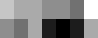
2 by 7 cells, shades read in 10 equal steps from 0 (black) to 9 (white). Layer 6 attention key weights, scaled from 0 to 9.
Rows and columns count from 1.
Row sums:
42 23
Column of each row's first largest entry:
7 3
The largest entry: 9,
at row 1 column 7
